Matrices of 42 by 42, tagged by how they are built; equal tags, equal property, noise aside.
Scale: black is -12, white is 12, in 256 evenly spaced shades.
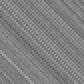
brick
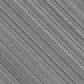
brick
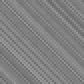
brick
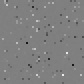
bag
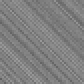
brick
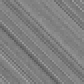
brick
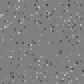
bag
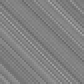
brick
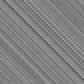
brick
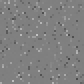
bag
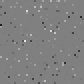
bag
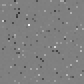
bag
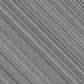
brick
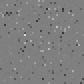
bag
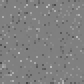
bag
